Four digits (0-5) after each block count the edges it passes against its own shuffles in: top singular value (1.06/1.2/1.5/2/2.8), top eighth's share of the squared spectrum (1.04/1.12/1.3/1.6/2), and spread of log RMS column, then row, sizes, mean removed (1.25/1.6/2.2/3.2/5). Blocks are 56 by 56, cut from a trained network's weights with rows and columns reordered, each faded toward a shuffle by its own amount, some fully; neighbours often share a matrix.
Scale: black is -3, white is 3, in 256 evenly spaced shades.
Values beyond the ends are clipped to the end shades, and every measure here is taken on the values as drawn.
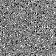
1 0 0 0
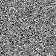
1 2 0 1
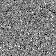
0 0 0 0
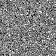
0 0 0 0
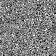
1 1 0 0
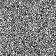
0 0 0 0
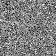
0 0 0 0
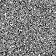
1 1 0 0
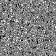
3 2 0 1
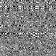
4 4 1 3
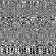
4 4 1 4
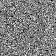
0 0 0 0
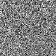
2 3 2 0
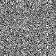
2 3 1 1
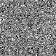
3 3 1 1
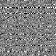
4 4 1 3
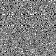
3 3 0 2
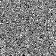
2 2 0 1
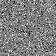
1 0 0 0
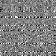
4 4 1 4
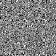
2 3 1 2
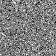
2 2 0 1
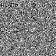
2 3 1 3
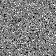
0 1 0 0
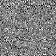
3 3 0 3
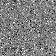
1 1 0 1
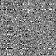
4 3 1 3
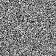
1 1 0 0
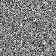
2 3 1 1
